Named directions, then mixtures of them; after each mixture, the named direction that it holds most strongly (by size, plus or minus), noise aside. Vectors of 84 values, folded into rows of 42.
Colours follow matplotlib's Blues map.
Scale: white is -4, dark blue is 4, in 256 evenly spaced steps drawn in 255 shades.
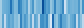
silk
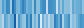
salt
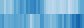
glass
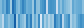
salt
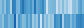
salt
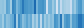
salt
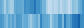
glass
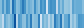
salt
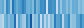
salt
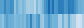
glass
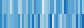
silk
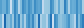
silk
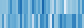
silk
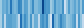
silk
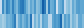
salt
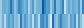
silk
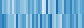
salt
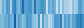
salt
